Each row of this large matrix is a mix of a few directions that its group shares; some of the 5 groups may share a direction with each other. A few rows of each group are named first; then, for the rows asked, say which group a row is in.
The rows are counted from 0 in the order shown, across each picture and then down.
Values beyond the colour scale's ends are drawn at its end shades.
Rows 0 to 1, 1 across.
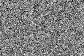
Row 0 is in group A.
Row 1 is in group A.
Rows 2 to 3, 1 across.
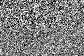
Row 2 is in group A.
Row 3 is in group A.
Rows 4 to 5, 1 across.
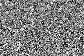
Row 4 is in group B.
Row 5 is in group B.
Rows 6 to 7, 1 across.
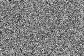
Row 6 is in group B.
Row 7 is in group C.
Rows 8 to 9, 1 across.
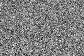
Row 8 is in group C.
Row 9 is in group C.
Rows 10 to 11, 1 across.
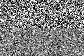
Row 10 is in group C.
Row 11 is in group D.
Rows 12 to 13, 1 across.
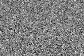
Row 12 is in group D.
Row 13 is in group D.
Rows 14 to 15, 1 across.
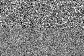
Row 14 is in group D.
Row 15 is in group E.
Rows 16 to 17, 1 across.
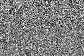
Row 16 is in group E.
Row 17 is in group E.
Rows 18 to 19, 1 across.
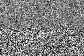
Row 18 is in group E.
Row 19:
A
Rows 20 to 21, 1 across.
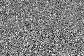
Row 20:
E
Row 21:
A
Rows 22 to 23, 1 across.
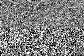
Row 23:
E
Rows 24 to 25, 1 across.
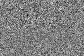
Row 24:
A
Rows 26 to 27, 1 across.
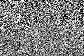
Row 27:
B
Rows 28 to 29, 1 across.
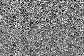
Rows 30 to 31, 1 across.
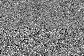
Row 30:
B
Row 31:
A
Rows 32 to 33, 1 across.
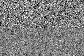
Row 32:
A
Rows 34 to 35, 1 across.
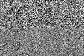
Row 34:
E
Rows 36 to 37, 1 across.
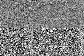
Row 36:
A
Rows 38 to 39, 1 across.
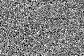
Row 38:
A
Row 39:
A
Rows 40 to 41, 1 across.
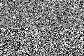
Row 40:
D
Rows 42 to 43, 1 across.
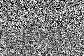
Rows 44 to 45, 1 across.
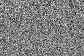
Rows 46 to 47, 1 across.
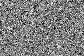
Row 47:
D
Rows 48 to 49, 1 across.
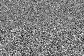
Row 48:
C
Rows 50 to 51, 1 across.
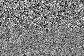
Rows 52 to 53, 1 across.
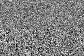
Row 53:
E
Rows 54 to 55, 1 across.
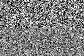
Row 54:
C
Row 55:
E
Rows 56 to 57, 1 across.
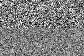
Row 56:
A
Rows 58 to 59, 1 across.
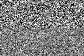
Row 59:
A
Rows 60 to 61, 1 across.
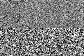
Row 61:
D
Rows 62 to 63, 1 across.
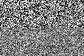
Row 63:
A
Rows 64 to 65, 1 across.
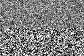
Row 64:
C
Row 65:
D
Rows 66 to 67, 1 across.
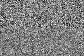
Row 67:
B
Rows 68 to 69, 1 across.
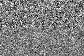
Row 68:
C
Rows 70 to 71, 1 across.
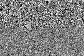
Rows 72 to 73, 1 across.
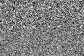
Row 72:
D
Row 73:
D
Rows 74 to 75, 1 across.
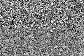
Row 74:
C
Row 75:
A
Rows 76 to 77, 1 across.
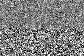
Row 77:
C
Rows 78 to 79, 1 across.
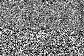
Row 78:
B
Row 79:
A
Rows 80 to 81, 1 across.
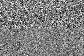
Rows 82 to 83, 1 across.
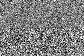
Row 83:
E
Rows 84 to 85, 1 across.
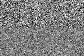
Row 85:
C
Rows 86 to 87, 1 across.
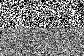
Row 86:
B
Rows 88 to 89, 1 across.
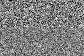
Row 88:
A
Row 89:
C
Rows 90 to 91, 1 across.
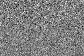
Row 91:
E
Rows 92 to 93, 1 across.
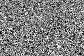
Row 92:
C
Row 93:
D
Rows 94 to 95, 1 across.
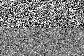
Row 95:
A
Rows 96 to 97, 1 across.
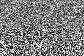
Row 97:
C
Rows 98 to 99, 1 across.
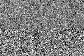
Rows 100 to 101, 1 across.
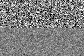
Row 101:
D
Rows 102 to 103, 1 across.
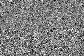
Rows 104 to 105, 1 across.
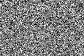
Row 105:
B
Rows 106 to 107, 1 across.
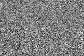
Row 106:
C
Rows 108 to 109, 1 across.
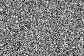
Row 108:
E
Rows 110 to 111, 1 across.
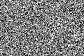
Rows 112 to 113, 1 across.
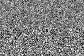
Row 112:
C
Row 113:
E
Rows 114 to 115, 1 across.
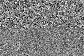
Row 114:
A
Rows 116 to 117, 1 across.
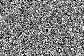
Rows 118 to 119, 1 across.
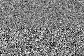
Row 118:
D
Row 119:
E
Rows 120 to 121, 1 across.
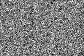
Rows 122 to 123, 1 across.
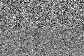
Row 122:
C
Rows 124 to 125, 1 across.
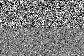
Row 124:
C
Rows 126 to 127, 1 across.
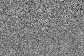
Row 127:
B
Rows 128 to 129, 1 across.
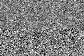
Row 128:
C
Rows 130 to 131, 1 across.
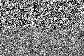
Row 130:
A
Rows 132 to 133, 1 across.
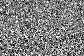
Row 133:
C
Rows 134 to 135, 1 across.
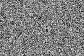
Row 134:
C
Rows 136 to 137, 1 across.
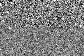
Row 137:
B
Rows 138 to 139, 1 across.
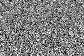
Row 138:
D
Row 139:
E
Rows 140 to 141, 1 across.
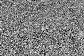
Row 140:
A
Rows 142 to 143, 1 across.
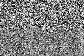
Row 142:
C
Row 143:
B
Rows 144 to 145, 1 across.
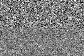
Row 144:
C
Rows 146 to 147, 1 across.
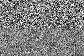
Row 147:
E
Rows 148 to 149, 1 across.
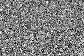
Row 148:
E
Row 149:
A
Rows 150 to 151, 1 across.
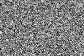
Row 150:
B
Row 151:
D
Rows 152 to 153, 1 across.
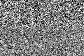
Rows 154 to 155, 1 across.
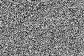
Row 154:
A
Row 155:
A
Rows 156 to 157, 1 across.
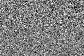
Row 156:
D
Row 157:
A
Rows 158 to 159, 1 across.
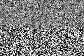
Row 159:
D
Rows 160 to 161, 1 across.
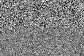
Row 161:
D
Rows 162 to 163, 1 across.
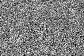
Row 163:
E
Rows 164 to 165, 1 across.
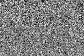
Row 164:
B
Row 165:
E
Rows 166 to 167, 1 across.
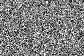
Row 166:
E
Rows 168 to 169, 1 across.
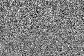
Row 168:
E
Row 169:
D
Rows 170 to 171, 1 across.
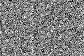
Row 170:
A
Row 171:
B
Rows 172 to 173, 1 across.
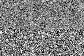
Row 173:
C
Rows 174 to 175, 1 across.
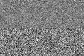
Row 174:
D
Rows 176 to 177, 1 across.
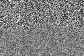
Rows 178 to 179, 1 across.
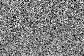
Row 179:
D
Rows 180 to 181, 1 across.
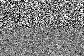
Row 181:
D
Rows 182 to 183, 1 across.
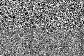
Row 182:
C
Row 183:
B
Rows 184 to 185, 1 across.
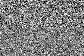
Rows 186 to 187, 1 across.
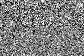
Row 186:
B
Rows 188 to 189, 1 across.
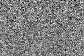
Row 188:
C
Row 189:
C
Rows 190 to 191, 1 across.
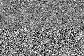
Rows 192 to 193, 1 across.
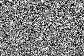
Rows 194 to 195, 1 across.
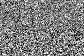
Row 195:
D
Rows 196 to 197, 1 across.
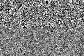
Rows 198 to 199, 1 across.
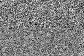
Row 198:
A
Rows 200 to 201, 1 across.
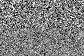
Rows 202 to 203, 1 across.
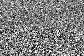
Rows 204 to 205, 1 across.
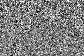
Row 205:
D
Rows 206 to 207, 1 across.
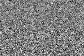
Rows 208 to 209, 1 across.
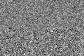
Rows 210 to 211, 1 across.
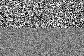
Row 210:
C
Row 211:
C
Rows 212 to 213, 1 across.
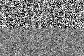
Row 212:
C
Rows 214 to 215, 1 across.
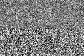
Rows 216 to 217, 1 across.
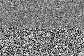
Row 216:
C
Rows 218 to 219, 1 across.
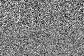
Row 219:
A
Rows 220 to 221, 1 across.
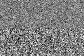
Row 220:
C
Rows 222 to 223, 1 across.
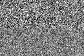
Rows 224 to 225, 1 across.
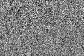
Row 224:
E
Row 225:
E
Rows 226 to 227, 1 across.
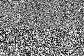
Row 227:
E
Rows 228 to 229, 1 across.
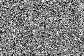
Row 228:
B
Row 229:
D
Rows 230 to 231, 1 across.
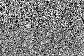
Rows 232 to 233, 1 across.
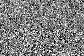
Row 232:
E
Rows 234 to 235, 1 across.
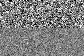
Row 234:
D
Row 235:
A
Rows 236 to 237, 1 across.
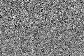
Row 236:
C
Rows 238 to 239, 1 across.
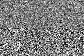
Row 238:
D
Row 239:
B
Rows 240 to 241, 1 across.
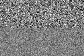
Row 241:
E
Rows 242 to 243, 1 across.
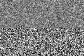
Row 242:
D
